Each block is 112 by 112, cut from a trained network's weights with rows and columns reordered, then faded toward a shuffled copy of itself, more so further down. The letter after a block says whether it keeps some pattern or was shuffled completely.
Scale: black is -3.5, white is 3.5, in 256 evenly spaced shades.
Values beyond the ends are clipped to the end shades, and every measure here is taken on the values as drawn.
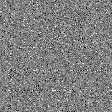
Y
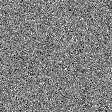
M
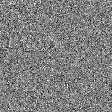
Y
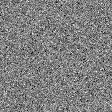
M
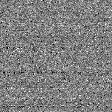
Y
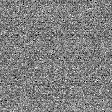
Y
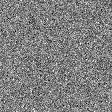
M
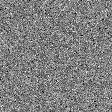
M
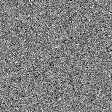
M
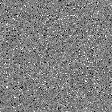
Y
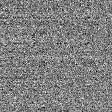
Y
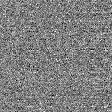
Y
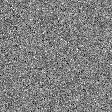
M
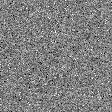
M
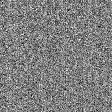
Y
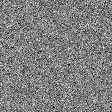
M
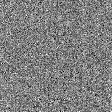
Y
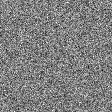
M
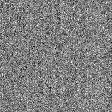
Y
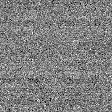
Y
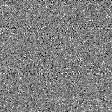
Y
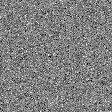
M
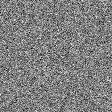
M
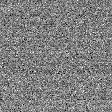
Y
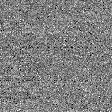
Y
